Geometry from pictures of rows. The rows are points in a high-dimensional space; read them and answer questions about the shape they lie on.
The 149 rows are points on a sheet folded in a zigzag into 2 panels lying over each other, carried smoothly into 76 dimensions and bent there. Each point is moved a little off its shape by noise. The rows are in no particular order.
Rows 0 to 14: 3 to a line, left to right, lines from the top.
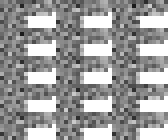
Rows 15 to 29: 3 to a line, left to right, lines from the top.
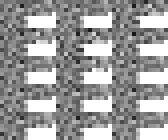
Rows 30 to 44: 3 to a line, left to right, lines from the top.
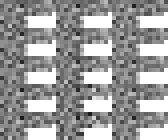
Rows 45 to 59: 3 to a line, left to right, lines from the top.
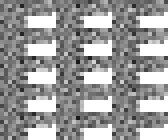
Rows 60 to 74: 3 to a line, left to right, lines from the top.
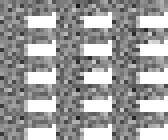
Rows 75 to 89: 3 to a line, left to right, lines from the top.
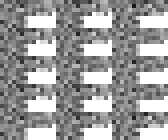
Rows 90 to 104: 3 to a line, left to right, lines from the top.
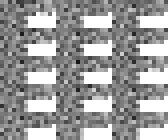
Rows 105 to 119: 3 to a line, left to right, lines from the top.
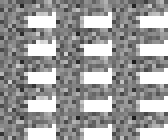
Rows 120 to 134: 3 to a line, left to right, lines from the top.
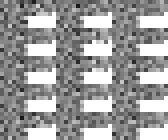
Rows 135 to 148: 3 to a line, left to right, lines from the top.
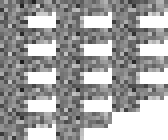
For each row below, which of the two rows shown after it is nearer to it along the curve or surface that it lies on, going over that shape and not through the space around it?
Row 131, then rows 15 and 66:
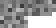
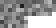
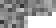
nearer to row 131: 66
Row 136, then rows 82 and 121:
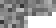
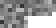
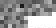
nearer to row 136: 82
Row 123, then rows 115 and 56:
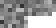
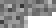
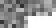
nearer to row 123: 56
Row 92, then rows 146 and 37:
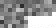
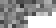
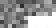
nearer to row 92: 37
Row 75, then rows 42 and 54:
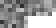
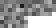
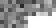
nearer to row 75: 54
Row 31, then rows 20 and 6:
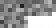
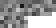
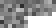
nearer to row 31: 20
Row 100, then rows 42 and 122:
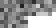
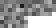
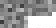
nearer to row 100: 42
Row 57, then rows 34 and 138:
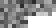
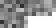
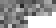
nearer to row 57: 138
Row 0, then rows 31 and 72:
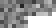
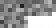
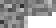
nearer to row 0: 31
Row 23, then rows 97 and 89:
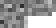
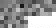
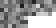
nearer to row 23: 97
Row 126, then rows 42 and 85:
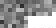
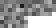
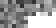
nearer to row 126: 85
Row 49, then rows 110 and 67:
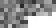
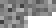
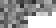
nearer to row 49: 67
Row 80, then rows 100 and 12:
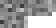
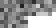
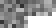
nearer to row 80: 12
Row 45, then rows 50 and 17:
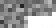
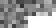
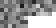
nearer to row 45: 17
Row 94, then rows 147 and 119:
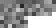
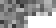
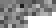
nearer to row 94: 147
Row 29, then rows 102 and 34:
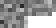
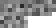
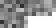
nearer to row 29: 102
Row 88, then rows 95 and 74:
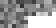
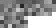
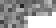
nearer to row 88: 95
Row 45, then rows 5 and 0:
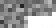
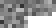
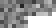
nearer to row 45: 0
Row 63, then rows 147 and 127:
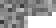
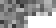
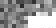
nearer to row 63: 147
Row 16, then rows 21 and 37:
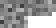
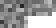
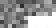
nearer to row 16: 37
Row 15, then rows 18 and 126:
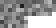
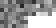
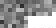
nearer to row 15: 18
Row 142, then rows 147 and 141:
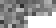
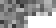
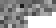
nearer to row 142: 147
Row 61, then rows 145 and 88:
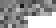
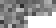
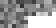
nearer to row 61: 88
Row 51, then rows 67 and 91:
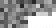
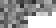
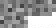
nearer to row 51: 67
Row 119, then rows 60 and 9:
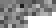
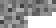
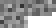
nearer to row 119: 9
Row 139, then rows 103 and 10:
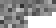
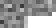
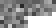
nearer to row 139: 10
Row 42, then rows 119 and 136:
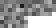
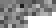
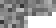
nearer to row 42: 119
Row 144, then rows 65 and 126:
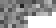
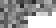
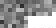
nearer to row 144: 65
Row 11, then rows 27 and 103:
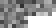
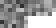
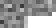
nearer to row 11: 27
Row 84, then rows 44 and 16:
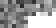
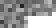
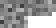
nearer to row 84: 44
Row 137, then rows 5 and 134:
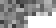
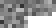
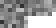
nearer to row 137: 134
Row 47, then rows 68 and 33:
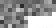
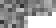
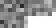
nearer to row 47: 68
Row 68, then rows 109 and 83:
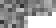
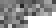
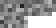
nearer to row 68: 109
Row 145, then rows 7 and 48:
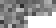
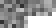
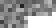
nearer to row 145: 7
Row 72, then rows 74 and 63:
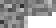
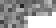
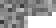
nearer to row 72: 74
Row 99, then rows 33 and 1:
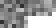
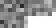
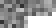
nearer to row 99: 1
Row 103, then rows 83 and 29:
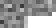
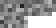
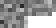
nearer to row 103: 29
